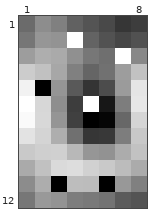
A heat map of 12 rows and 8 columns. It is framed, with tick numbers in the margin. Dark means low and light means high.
Calmest part: top left. Lone odd cells: 6, 3 higher and 3 lower than their neighbours. Roughest part: centre.
